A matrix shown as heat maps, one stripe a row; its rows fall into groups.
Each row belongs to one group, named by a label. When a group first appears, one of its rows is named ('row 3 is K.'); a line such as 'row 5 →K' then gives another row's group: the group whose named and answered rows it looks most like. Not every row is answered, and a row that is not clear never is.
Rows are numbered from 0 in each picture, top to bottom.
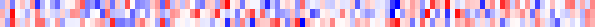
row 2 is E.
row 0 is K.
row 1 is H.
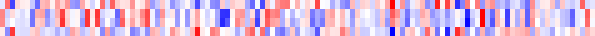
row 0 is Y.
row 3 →H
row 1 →E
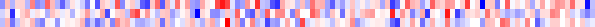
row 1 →Y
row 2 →K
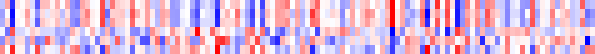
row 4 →K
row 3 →H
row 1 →Y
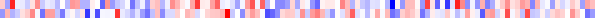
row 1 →K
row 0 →H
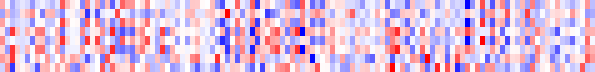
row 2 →E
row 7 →Y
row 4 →E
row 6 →H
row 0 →E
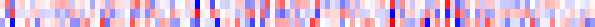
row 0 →Y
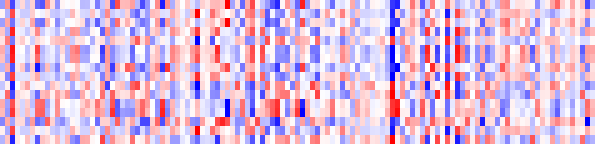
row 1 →H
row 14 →H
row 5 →H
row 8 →H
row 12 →E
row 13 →K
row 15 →Y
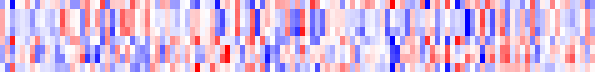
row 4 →H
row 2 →E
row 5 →K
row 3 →E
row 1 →E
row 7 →H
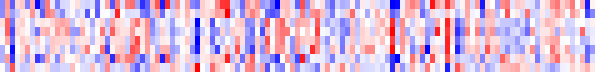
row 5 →Y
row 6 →K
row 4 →Y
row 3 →Y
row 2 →Y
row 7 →H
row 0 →K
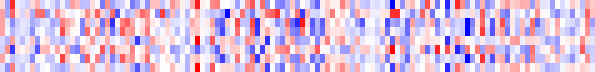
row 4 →H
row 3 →E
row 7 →H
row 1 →E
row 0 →H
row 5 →Y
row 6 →E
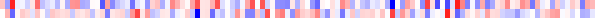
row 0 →H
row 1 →Y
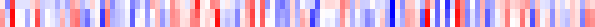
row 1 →H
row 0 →H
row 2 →H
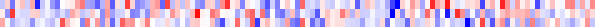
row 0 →K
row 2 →E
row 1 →H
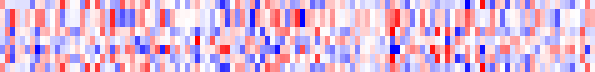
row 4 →H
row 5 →K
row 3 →Y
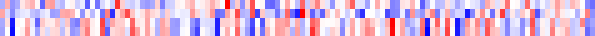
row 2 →Y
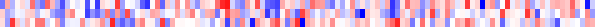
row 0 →K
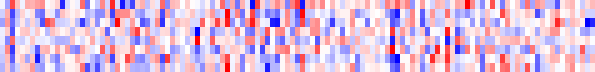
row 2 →K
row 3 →Y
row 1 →K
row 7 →K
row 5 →Y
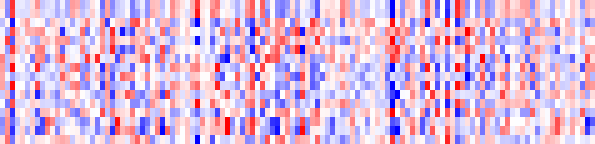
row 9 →H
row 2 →Y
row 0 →H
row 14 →K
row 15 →Y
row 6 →E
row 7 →H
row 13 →K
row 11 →H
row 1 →H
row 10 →K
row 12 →Y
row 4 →Y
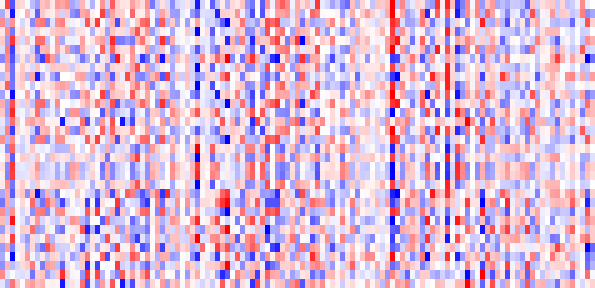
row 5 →Y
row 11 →E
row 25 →K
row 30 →E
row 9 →Y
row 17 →Y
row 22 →K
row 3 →Y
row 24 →H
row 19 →H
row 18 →H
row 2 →E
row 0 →Y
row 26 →H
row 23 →E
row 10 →Y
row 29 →K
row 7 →Y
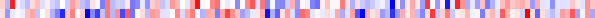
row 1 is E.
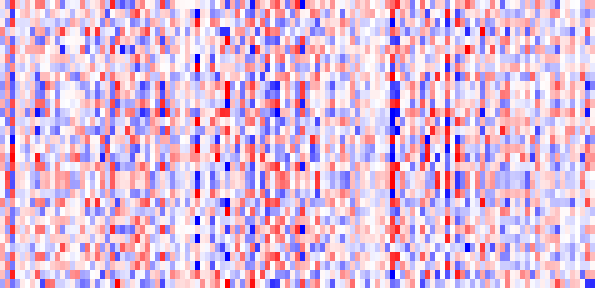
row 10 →K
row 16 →H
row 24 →Y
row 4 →K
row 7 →H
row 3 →E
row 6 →Y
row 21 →H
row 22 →E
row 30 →H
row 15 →Y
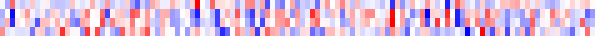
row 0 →H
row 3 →E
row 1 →Y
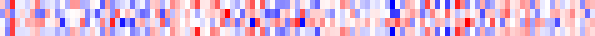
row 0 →H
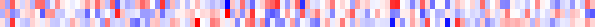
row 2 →H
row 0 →E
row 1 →K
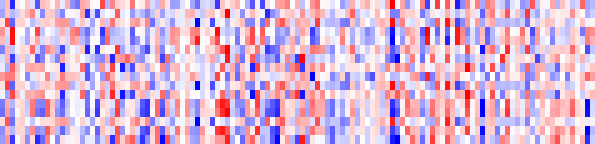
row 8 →H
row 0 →Y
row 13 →Y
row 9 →Y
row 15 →K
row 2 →Y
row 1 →K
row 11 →K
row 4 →H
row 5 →K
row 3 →H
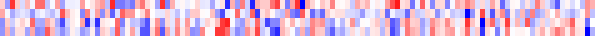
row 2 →K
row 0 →E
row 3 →K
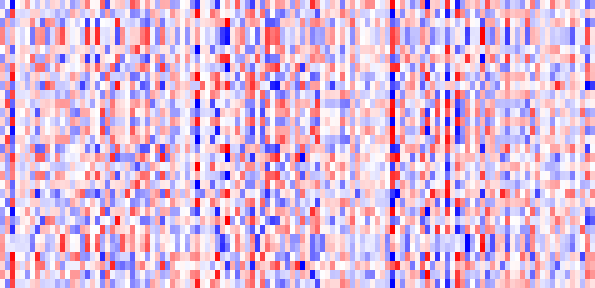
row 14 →Y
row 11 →Y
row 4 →E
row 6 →K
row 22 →H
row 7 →E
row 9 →K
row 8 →H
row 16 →K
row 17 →E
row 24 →K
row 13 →H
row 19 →E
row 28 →H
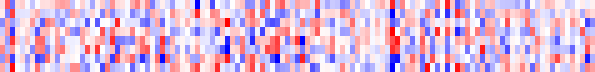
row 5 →E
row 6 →K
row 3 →Y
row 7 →H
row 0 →Y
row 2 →K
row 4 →E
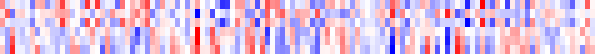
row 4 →H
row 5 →H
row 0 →E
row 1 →Y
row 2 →E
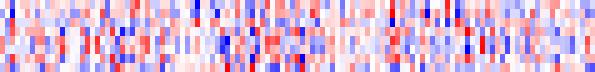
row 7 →K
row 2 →H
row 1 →Y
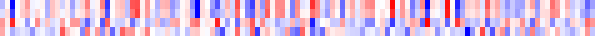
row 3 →E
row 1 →Y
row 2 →H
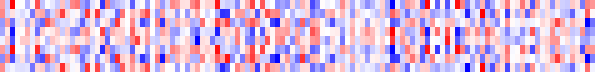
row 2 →K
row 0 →H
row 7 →E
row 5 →H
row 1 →E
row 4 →Y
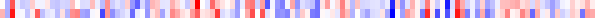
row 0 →H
